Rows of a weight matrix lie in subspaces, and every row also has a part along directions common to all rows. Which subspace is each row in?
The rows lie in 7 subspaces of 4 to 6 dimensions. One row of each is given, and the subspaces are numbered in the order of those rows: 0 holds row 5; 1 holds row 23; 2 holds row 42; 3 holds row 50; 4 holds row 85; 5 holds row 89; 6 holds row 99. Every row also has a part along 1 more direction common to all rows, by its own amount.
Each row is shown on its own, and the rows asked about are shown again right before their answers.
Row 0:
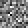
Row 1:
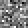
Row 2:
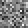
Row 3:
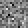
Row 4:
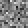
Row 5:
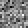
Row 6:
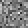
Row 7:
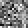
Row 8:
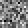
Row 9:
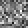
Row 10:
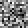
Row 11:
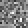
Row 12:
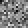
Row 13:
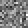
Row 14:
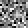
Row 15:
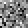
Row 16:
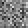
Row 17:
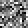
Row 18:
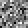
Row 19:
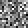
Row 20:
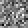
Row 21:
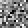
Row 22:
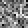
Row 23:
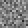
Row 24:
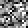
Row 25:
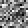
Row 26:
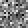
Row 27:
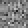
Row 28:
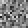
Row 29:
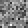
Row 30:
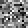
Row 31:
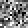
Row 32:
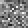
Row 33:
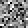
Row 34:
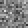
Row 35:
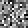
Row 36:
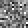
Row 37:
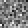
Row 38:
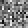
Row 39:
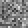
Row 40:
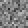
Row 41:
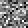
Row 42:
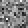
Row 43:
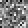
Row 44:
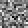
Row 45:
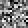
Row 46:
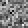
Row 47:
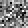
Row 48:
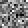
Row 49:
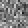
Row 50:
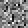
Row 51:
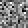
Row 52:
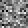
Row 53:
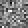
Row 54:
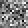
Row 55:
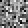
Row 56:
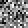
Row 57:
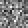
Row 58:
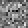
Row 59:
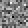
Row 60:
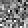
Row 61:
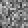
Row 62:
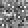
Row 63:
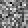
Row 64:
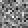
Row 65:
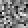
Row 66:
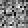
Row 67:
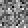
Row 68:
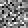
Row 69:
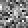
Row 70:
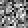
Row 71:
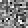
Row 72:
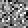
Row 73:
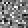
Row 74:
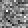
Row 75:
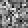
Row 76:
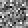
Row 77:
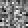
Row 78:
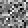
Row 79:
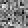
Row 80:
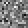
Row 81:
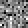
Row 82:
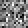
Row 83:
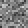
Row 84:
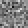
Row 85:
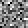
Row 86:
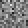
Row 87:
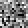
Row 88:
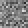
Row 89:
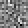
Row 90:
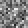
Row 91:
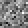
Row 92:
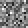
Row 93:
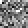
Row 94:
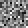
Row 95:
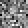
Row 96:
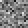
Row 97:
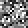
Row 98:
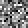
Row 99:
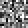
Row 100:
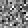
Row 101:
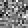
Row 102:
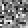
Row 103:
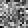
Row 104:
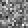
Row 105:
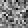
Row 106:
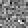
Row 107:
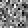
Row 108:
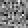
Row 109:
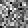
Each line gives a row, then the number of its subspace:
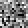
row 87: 0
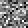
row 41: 6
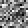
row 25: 3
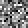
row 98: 2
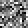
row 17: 0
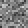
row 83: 3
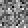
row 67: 1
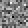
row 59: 5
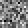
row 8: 2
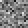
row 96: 5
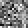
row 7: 4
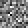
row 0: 0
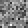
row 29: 5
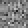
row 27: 3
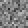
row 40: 1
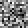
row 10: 0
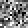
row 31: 1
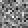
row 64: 5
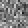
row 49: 2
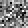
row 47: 1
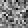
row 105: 6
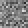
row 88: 6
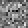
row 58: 3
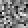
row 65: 2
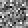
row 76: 0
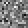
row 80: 2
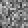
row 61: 4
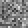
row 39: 4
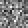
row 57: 6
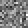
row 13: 0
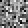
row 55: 5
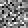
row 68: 4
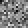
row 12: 3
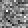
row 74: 5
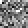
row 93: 3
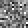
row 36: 6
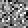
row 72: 6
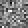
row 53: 5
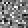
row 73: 2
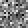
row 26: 3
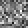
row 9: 1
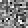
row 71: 5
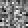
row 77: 6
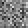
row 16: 4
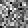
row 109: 4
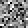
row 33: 4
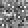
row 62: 1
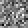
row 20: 6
